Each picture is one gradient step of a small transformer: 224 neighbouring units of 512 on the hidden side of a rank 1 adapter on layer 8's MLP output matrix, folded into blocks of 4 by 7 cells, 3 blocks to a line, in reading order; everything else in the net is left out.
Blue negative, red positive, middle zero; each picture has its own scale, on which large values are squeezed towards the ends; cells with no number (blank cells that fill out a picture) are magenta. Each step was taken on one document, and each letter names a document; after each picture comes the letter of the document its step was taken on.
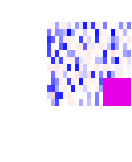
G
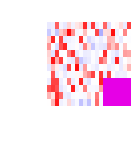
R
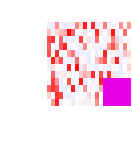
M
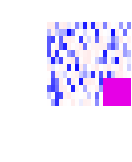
R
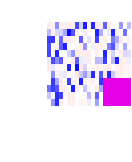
M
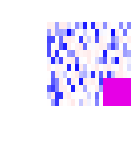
R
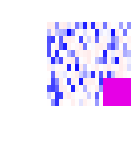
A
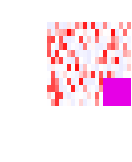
G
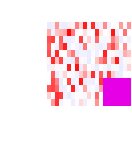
G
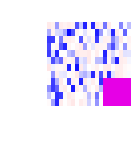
M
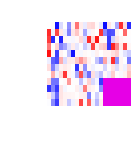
R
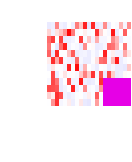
G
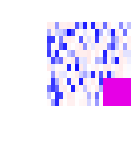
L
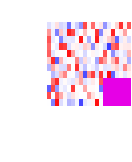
A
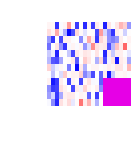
M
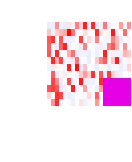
A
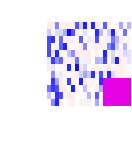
M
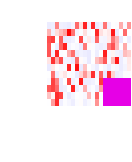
A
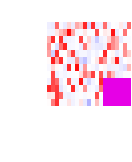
A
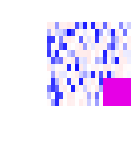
L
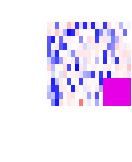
M
